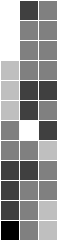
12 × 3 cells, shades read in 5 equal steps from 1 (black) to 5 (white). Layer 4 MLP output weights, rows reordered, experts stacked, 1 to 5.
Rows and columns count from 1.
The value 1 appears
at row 12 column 1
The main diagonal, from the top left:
5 3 3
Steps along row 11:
up up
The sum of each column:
40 34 37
